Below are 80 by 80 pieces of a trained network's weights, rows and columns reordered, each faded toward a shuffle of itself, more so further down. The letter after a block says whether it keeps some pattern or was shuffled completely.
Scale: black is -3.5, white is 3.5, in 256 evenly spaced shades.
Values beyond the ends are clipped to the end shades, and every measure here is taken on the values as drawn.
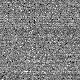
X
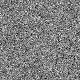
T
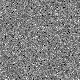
T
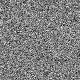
T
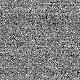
X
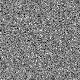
X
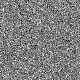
T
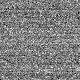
X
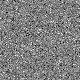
T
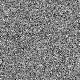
X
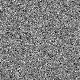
X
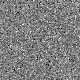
T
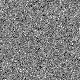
T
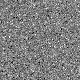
T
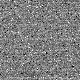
X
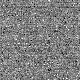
X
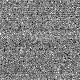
X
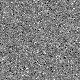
T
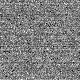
X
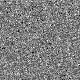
T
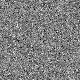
T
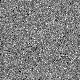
T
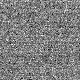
X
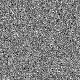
T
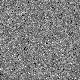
T
